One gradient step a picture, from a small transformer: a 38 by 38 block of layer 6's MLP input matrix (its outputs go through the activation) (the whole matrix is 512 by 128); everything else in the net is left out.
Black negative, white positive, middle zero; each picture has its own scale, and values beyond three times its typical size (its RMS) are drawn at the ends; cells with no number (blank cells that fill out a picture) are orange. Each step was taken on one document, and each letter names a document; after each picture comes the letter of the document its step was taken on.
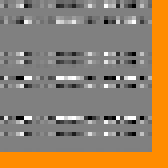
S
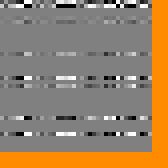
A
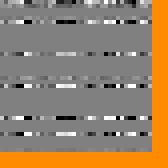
A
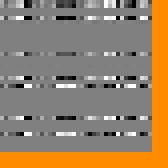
A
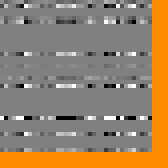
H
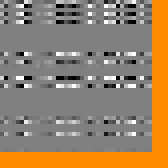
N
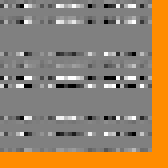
S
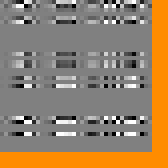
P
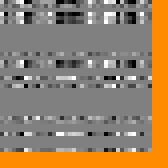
N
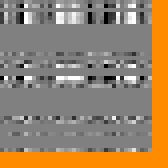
N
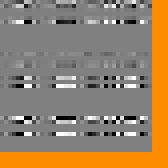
P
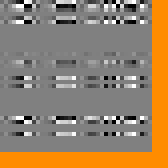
P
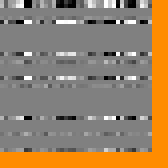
A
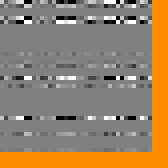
A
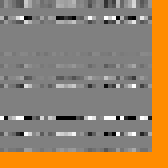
H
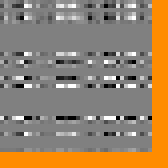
S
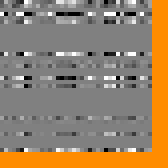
S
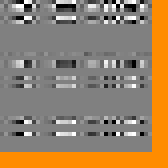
P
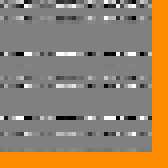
H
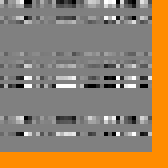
A
